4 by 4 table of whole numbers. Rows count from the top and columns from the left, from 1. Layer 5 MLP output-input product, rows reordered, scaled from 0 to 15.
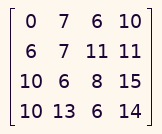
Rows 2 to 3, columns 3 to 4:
11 11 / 8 15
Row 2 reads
6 7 11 11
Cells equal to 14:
1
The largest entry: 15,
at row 3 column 4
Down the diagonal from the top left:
0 7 8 14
